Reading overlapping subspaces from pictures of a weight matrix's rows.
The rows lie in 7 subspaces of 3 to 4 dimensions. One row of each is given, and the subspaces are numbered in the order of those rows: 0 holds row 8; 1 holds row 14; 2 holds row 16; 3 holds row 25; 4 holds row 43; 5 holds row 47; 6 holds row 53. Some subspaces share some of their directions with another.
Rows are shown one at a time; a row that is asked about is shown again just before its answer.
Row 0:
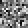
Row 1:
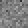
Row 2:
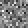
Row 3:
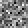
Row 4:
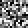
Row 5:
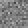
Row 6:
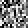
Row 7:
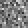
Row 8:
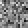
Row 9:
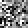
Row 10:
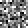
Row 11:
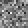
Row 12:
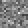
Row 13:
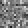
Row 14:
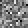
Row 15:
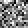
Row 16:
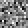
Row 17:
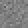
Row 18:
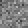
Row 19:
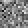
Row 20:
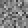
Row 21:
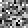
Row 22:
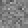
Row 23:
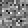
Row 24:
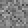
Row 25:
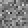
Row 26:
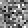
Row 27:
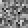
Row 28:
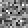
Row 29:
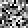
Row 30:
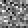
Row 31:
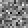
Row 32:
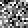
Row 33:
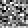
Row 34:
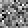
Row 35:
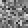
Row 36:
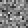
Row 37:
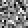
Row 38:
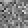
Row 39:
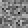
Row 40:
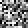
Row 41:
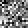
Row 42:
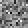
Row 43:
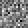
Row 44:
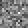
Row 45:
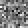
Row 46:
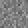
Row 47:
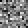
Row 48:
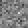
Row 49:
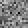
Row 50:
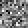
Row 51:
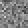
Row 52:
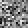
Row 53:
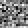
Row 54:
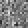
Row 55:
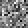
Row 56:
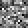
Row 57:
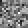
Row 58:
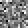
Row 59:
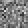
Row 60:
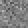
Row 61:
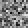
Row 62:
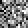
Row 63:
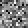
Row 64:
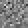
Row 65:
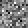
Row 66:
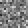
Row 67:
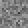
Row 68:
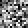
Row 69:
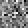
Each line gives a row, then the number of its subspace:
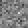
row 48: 2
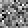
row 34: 0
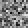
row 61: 2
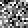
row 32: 0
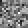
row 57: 2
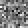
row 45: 6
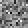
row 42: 1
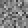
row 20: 4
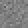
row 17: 1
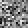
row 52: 0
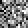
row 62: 2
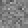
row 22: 6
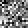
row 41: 0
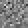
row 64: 1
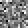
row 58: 5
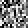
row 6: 4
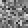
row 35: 6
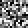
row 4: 6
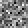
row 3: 4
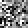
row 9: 0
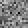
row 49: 0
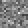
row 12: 2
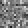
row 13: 0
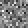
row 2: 6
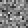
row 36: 5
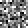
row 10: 5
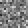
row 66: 5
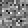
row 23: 4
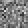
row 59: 6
